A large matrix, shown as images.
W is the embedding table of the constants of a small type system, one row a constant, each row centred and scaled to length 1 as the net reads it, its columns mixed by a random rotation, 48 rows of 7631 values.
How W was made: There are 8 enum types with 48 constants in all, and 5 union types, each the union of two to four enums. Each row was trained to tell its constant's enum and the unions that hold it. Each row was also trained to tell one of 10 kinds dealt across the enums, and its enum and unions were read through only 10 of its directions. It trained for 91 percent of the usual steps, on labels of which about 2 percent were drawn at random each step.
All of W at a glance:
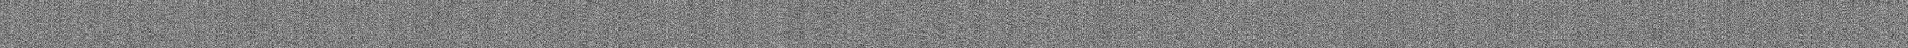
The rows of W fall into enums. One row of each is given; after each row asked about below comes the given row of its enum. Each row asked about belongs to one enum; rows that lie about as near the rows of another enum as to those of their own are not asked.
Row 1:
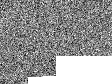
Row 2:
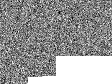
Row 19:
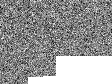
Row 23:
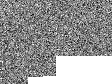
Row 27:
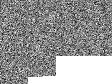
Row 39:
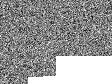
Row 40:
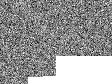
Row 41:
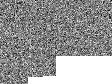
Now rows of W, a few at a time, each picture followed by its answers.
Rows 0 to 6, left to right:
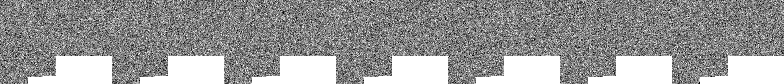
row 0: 1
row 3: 23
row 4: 1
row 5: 41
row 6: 23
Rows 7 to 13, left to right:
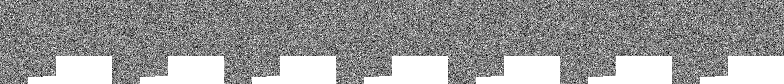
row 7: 40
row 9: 41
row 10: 2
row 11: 23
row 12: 27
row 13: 40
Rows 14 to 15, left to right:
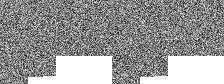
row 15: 1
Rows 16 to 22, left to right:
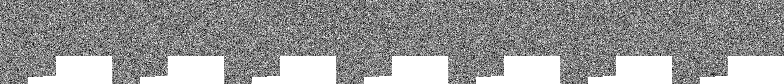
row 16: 27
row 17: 2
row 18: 40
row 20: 41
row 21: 41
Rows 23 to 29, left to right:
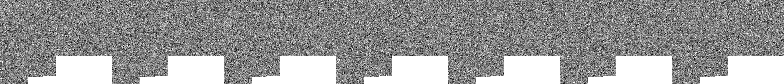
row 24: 27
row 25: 19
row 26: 41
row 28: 2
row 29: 2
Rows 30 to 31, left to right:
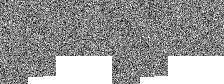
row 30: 27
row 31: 1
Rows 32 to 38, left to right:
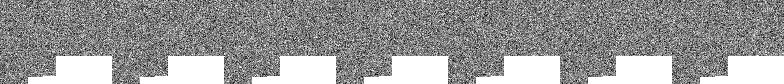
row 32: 1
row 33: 23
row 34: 39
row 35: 2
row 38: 1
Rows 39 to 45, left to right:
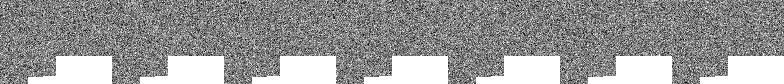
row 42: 41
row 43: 23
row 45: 27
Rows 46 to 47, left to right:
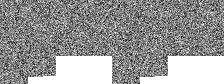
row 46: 2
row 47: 27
